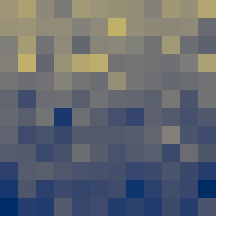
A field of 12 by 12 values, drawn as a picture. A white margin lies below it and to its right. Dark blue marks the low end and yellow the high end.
The bottom middle is the smoothest part. There is an overall slope up to the top. There are no regular stripes. No row or column stands out. On average the colour sits 40% of the way up the scale. Fine speckle covers the field.
